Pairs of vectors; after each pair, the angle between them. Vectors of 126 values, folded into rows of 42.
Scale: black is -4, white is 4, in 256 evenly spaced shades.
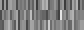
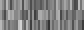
partly opposed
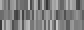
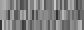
partly aligned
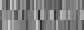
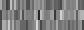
nearly parallel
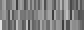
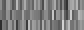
nearly opposite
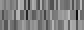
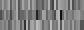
orthogonal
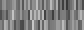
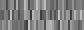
orthogonal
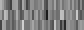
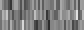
partly aligned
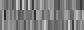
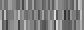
partly opposed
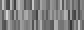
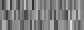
nearly opposite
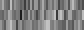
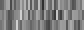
nearly opposite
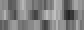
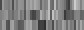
partly aligned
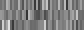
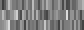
partly aligned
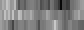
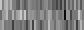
partly aligned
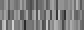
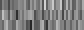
orthogonal
